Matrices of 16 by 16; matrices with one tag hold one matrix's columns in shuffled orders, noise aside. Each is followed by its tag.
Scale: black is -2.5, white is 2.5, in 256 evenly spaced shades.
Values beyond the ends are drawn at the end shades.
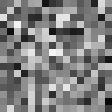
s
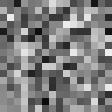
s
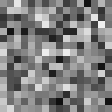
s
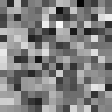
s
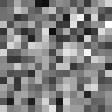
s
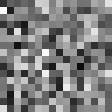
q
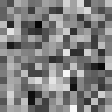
q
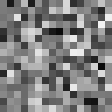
s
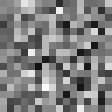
q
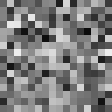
s
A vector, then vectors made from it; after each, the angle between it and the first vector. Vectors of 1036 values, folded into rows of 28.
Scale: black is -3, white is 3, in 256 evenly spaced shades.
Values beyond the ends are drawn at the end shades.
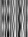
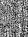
partly opposed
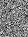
orthogonal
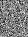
orthogonal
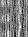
nearly opposite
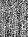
partly aligned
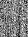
partly aligned
